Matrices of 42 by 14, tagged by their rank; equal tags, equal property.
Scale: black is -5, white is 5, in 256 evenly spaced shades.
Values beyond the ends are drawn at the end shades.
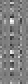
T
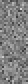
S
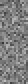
S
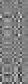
T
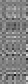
T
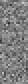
S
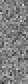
S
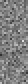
S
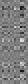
T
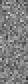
S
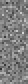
S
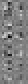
T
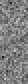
S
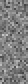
S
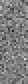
S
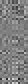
T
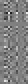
T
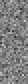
S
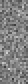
S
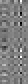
T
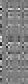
T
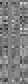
T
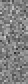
S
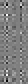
T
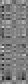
T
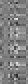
T
